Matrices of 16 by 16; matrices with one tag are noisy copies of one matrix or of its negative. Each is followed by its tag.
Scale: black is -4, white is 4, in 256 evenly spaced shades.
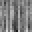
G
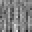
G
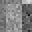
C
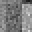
C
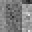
C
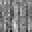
G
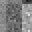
C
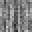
G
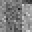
C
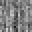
G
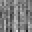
G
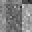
C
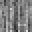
G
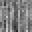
G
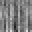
G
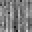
G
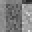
C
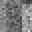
C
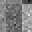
C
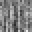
G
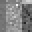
C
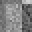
C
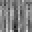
G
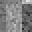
C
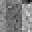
C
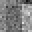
C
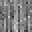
G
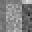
C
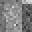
C
